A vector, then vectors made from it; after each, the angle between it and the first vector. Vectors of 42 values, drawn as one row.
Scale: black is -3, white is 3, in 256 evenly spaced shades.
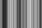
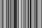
partly opposed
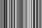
partly aligned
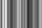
nearly opposite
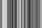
nearly opposite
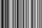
partly aligned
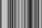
nearly opposite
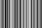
partly aligned
